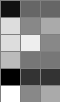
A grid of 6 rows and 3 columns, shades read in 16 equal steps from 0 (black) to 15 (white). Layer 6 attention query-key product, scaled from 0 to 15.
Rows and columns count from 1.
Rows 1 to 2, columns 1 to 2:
1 6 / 13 8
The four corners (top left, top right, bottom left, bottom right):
1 6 15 10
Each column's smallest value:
0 3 3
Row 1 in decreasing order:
6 6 1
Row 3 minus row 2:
0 6 -2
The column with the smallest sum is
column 3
